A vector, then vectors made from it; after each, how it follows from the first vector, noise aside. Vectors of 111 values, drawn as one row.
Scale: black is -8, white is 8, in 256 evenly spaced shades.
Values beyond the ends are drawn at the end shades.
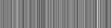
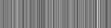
copied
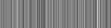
copied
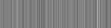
shrunk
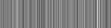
copied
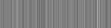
shrunk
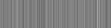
shrunk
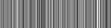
scaled up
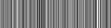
scaled up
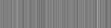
shrunk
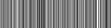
scaled up
